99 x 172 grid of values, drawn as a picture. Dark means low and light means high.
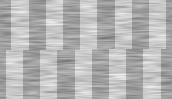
Symmetry: a half turn. Slope: none. Average level on the scale: 70%. Stripes: upright, repeating 5 times.
